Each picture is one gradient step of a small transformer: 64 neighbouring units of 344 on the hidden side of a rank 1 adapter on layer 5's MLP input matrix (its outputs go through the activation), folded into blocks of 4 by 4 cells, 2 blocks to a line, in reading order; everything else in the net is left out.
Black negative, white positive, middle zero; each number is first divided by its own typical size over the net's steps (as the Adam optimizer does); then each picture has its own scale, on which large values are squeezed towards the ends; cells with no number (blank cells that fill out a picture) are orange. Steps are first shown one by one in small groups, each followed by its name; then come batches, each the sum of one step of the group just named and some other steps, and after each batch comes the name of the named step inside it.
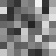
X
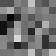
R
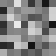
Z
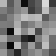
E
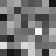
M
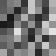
R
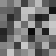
R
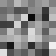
Z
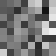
X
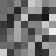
R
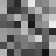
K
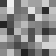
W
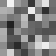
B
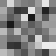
B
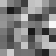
K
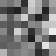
K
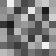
B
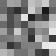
W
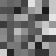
K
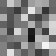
W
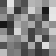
W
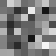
B
